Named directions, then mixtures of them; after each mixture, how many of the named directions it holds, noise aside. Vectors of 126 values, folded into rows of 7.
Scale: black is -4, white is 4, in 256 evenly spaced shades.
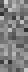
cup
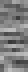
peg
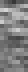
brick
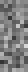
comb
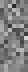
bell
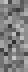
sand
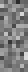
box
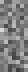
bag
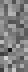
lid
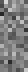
one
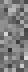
three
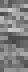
three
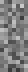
one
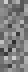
two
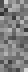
one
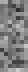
three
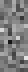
three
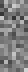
one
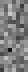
one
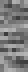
one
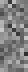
three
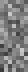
three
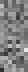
three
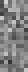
one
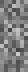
one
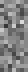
three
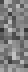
two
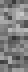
two
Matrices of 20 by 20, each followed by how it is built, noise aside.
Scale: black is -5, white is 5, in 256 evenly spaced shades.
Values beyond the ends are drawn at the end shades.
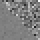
upper triangular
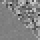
upper triangular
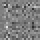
low rank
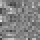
low rank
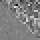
upper triangular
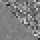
upper triangular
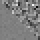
upper triangular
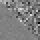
upper triangular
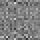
low rank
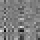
low rank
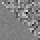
upper triangular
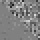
upper triangular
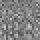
low rank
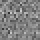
low rank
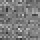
low rank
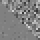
upper triangular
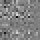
low rank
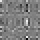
low rank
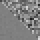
upper triangular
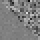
upper triangular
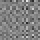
low rank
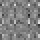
low rank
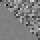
upper triangular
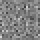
low rank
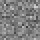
low rank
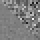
upper triangular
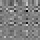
low rank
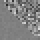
upper triangular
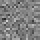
low rank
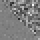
upper triangular
